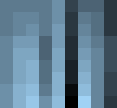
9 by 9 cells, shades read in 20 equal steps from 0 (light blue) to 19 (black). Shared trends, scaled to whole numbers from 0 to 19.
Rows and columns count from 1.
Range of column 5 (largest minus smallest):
4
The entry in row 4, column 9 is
12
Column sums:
64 45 39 76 38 140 45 71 118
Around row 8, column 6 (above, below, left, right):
16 19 3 2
